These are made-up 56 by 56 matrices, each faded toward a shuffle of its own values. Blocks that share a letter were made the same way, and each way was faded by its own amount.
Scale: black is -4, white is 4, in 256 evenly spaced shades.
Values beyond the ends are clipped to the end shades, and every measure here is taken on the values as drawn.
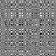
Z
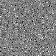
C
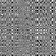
Z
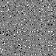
C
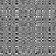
Z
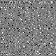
C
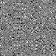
C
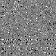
C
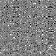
C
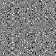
C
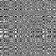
Z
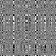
Z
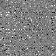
C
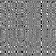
Z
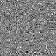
C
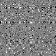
C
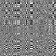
Z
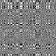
Z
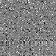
C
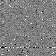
C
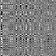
Z
